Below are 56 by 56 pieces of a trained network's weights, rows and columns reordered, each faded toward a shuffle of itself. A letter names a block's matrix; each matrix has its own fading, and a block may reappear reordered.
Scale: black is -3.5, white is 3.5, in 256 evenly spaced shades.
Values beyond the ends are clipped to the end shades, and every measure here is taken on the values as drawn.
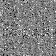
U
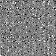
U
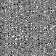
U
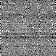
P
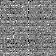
P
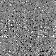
U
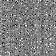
U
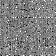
U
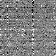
P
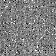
U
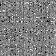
U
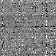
P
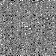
U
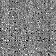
U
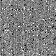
U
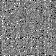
U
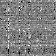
P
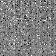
U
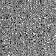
U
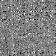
U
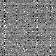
P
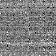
P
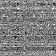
P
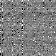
P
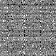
P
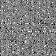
U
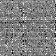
P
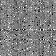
U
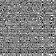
P
